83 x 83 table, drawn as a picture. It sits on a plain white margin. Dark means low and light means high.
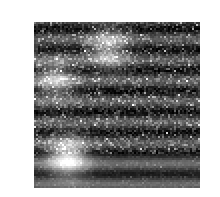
The ninth with the lowest average is the top right. No single row or column stands out from its neighbours. Three bumps rise from the field. The bottom left is the ninth with the highest average. The bottom part is calmer, past a seam about 80% of the way down. Stripes running across repeat 8 times from top to bottom.
